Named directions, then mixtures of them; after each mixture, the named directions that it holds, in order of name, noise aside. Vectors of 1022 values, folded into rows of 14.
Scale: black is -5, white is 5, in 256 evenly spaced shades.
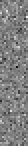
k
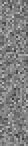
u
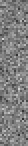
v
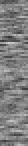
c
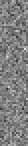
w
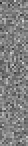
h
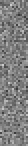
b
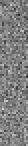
b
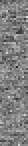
c, k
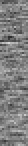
c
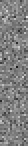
k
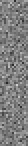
h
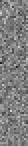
b, k, u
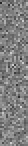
h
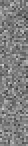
b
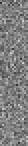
h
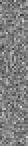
h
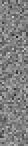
u, w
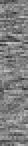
c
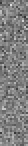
b, h, k
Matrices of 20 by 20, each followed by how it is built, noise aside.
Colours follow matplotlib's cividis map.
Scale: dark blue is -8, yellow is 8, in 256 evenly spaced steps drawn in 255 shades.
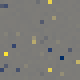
sparse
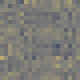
low rank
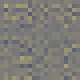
low rank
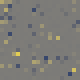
sparse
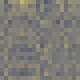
low rank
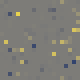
sparse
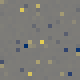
sparse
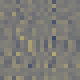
low rank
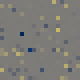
sparse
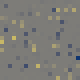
sparse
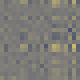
low rank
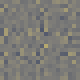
low rank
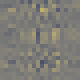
low rank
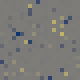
sparse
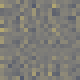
low rank
